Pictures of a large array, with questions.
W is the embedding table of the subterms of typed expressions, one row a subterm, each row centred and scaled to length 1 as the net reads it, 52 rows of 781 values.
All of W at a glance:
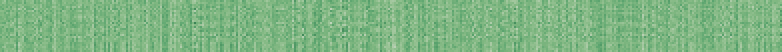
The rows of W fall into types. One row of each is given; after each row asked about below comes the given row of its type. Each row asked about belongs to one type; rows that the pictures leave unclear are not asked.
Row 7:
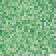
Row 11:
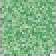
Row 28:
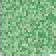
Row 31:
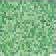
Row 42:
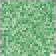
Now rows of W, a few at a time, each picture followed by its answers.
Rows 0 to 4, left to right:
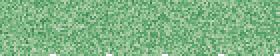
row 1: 42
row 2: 28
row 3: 42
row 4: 11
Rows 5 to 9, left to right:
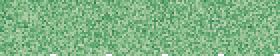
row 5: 31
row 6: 28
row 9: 7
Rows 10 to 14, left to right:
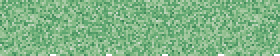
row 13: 7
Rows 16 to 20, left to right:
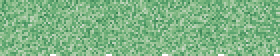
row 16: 31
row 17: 31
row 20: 11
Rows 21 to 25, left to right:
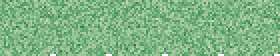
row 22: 7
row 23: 28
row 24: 42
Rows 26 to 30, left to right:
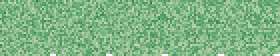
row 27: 42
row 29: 11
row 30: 11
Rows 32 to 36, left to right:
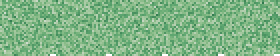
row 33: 7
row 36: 28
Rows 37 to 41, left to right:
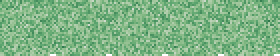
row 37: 31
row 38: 42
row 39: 28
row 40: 42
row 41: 31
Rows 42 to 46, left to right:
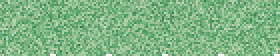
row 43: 7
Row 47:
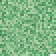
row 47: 7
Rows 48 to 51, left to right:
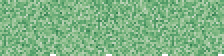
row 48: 42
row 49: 7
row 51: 42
